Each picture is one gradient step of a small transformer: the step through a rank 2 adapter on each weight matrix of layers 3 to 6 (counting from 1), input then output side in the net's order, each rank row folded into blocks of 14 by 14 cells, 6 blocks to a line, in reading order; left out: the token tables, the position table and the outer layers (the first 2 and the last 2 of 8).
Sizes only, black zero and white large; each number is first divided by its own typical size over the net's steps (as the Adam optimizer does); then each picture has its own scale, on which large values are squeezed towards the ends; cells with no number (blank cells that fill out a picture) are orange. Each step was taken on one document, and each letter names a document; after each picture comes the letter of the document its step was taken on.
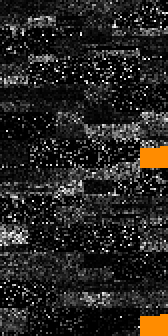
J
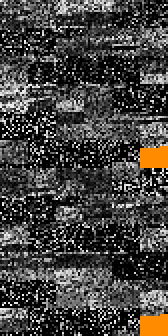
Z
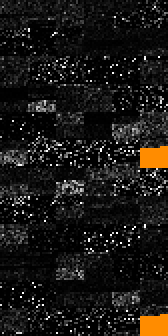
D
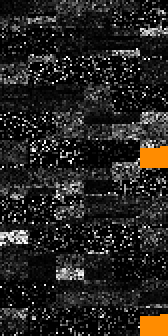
J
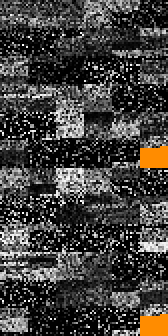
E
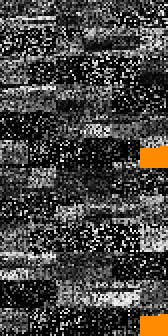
Z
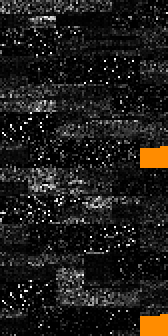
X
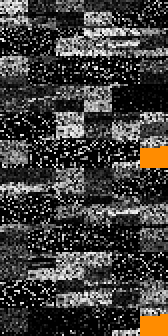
E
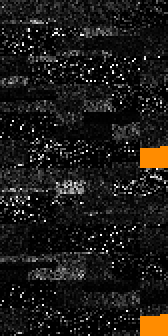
D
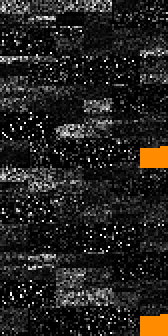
X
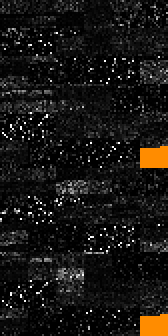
X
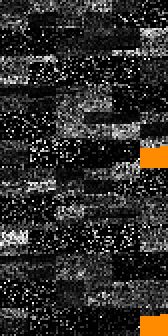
J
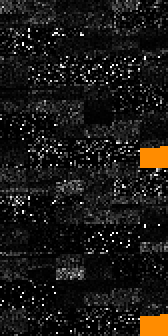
D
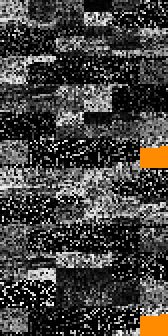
E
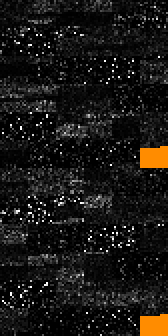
X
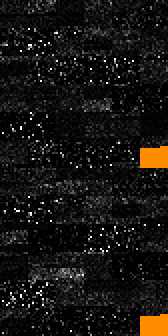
X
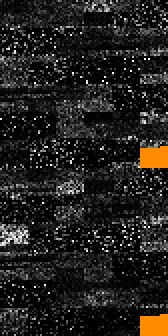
J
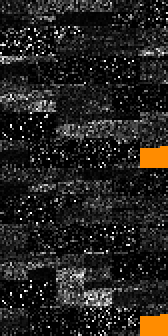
X
